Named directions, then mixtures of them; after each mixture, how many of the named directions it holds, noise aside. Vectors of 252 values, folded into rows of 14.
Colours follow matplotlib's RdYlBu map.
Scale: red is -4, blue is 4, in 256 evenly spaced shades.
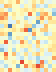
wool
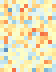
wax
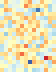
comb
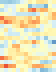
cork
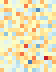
one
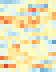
one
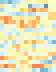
one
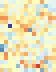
three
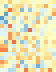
three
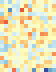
two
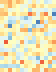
two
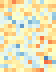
three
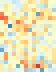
three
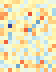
one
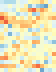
two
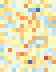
one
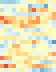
one
